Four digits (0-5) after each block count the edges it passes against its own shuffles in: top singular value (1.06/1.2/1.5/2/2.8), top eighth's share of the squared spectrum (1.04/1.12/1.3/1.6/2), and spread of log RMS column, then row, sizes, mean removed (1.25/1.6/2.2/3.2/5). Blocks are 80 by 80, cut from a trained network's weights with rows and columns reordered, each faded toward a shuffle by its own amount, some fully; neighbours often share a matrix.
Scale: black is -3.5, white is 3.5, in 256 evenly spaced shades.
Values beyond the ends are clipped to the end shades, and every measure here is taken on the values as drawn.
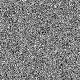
0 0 0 0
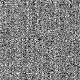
2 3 0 2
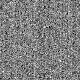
2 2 0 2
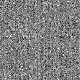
2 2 0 2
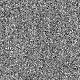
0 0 0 0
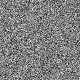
1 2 0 0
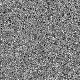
1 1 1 0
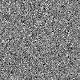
2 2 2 0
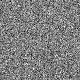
0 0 0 0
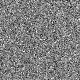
0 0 0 0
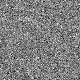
0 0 0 0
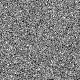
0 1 0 0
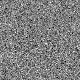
0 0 1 0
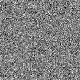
3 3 1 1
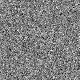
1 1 0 0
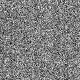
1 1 0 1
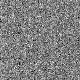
1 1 0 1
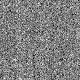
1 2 0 1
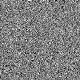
1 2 0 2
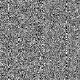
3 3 3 0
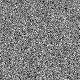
1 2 0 1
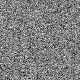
1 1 0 1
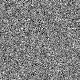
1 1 0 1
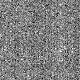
2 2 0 2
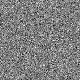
1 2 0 0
